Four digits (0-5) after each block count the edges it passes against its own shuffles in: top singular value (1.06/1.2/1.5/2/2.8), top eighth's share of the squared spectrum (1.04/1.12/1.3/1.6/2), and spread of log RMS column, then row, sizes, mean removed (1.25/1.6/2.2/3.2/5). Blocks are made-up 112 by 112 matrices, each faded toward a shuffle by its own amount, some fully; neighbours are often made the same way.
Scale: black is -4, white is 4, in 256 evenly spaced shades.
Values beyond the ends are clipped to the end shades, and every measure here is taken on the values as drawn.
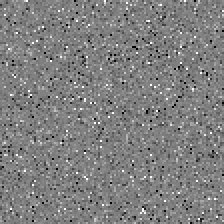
0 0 0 0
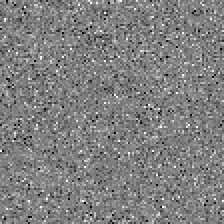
2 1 0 0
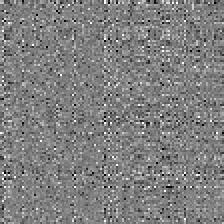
5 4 3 3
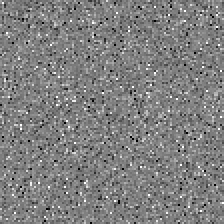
1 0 0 0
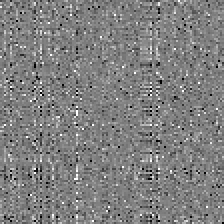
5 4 3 2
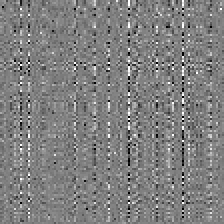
5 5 4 3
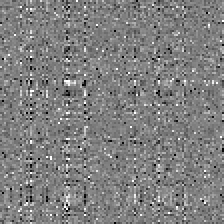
5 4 3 2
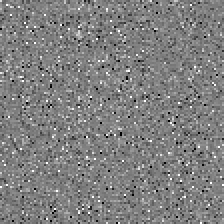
3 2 1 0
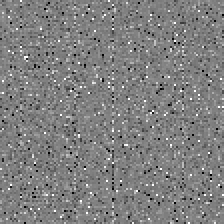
3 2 1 0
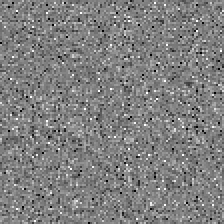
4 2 1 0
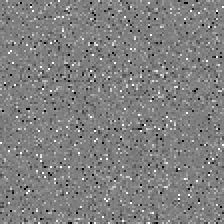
3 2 0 1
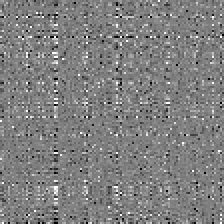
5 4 3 3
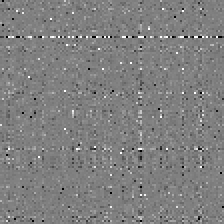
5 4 2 2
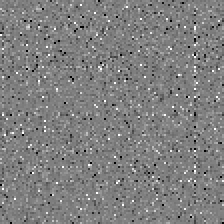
3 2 0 1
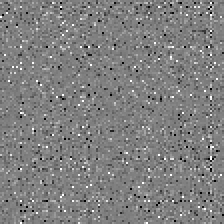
4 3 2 2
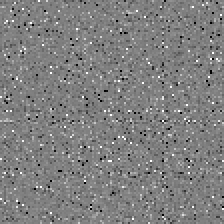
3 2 0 0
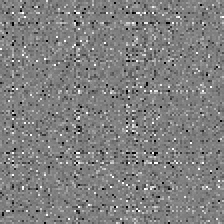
4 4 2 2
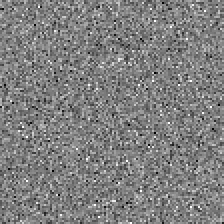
2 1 0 0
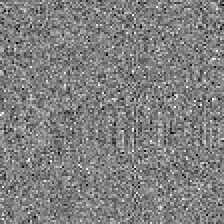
4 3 2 1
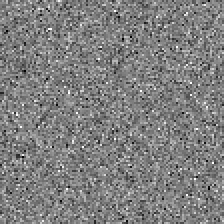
2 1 0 0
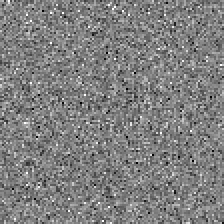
3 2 0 0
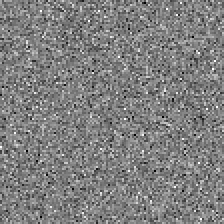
1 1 0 0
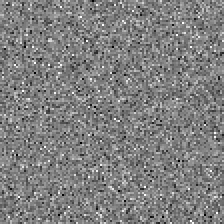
0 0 0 0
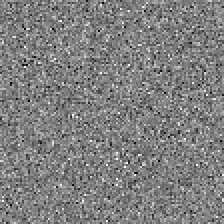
2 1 0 0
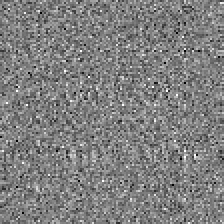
4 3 2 2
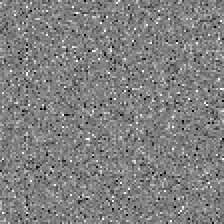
1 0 0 0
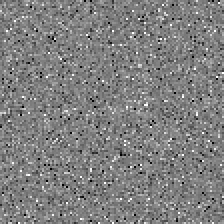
0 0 0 0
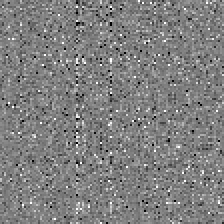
4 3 2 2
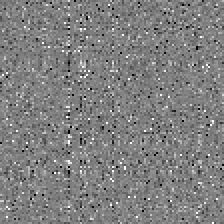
4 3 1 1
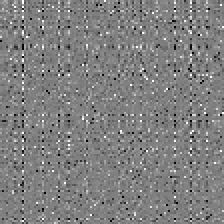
5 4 3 3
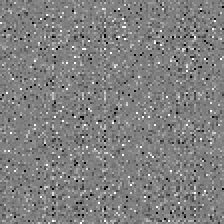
4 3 2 1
